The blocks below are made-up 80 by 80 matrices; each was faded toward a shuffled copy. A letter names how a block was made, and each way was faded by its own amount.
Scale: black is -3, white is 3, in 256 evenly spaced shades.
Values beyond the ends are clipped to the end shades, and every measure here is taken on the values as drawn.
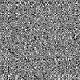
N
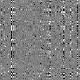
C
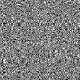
N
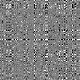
C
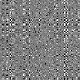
C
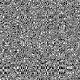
N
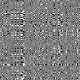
C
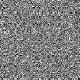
N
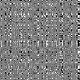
C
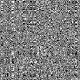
N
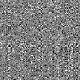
N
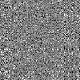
N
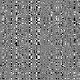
C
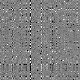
C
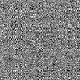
N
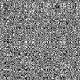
N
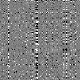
C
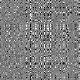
C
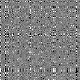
C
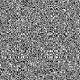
N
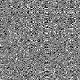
N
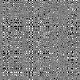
C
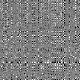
C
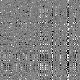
C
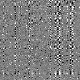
C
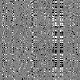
C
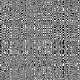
C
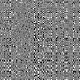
C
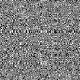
N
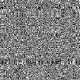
N
